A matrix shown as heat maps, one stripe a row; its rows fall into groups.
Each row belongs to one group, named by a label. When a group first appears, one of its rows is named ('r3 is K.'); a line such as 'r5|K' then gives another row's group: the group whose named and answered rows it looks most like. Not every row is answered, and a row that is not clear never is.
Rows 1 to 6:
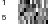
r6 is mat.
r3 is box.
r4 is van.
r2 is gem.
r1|gem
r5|mat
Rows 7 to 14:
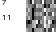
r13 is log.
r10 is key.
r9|box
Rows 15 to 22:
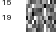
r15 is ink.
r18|box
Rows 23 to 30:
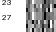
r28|gem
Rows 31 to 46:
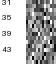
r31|gem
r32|log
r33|gem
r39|gem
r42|van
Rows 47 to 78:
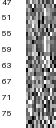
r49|box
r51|mat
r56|log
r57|box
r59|log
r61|ink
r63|ink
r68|van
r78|gem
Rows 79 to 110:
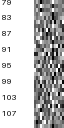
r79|box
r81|box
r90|ink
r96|ink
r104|log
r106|box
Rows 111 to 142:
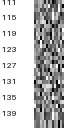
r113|gem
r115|log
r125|ink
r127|ink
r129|mat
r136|key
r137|ink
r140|log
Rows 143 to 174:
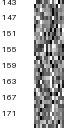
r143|ink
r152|key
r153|gem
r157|ink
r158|mat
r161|box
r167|log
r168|key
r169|log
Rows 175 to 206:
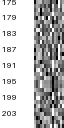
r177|mat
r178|box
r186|gem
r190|box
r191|log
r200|key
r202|box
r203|log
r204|van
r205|key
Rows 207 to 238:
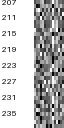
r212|log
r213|log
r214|ink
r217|log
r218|mat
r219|gem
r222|van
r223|box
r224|ink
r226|log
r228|mat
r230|ink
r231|box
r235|van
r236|box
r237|ink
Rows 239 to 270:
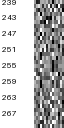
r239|van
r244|gem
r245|log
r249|key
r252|box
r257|ink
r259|key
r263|log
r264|van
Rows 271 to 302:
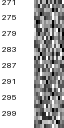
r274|box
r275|log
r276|van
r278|ink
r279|ink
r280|mat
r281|log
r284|key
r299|gem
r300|gem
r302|log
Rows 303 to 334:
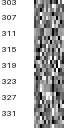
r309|log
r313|mat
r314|gem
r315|van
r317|ink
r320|ink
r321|log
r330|log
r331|box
